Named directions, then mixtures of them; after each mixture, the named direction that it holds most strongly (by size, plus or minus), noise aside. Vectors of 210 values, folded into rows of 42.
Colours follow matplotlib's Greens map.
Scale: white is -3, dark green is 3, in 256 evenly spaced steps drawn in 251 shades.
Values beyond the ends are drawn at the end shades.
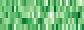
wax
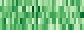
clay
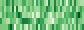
wax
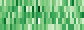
clay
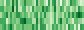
wax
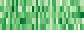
clay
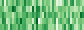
clay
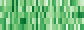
clay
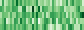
clay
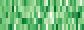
wax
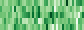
wax
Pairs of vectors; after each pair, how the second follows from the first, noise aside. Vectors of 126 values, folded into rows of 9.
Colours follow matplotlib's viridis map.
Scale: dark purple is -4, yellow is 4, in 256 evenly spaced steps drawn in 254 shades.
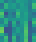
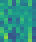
wrapped around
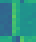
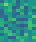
shuffled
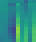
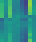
wrapped around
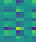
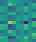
wrapped around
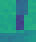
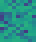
shuffled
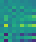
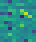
shuffled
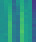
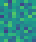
shuffled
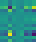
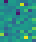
shuffled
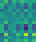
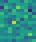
shuffled
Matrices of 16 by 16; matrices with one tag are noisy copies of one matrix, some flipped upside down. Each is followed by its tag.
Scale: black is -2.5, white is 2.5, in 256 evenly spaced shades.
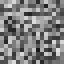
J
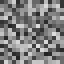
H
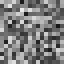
J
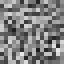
J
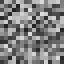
H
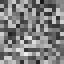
J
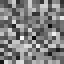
H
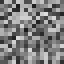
H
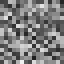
H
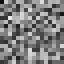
H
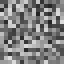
J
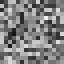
J
